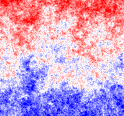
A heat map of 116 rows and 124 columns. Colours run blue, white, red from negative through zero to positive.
Slope: up to the top. Grain: blotchy. Stripes: none. Odd rows or columns: none.
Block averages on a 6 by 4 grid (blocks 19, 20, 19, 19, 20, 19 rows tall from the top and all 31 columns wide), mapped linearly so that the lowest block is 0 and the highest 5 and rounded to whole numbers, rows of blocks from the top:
5455 / 4344 / 3233 / 2222 / 1121 / 0000
